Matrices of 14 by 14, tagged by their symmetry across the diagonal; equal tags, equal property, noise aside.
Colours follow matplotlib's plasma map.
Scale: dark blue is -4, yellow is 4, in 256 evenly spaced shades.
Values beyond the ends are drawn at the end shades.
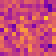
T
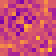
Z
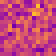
T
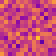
Z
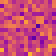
T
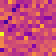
T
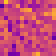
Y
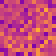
Z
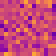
Y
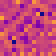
Z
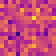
Y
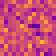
T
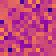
Z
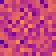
Z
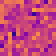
Z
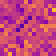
Z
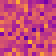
T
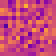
Y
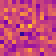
T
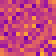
Z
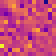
Y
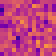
T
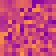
Y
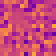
Y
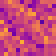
Y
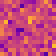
Y
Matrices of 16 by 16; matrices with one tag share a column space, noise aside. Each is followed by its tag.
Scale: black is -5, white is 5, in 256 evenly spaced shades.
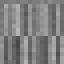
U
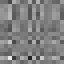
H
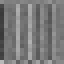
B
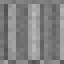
B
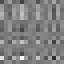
H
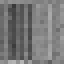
B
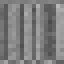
B
